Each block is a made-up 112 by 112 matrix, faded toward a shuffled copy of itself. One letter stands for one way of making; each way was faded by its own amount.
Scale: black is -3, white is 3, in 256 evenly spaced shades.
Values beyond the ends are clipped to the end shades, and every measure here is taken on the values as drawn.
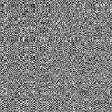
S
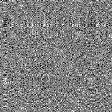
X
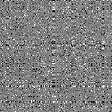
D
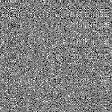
X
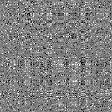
D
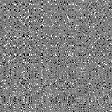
D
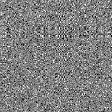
X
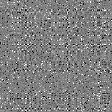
D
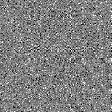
X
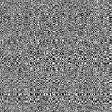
S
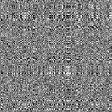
S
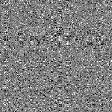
X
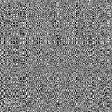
S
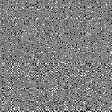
D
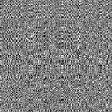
S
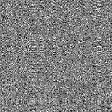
X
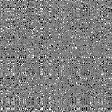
D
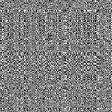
S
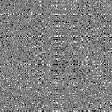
D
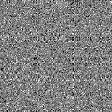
X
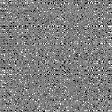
D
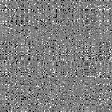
D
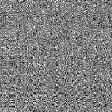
X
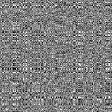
S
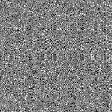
X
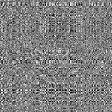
S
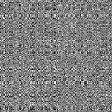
S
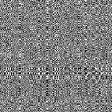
S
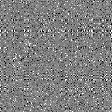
D
